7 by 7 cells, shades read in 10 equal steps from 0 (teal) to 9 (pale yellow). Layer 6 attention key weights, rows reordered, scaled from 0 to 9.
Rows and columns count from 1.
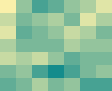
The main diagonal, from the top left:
9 4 4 4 3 4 2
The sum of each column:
44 31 30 27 32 35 34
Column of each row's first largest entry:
1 6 1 1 1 2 3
